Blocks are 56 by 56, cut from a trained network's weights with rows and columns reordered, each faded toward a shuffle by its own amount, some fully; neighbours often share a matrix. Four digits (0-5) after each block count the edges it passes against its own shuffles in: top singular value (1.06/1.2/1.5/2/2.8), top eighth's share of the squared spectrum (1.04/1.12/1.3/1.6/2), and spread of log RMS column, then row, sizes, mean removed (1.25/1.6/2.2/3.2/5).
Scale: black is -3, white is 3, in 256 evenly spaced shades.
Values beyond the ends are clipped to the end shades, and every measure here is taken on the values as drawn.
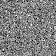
0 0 0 0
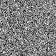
0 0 0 0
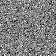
1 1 0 0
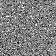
1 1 0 0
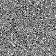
2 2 0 0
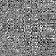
4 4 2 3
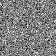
1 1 0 0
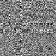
4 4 1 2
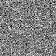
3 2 0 1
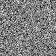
2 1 0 0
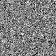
1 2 0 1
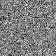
0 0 0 0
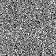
1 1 0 0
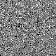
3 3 2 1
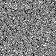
0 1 0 0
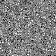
2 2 1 0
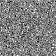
2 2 1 0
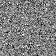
0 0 0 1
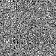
2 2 0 1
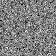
1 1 0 0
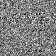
2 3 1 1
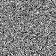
0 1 0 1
